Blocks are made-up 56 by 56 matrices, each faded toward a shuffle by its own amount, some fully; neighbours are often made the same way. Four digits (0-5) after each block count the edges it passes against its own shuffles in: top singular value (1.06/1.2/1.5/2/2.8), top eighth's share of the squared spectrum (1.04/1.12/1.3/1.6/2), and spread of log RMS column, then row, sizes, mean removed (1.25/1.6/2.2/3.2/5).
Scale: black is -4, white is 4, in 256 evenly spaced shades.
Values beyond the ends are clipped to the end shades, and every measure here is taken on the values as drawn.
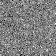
0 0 0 0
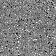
1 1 0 0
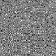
3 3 1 1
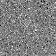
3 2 0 0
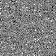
3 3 0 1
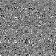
3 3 2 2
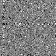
3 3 1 1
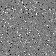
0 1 0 0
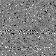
2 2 0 2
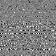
2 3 0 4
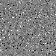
1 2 0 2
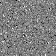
0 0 0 0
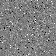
0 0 0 0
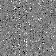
1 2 2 0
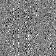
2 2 3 0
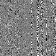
2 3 3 0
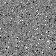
0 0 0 0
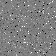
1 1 0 0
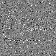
1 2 0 2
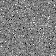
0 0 0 0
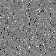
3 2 1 0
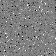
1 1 0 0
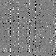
4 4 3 0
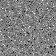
0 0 0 0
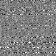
2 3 0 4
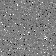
0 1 0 0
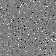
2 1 0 0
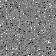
3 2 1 0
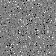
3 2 0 0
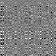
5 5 3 3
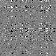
2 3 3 3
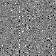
2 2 2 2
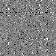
2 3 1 2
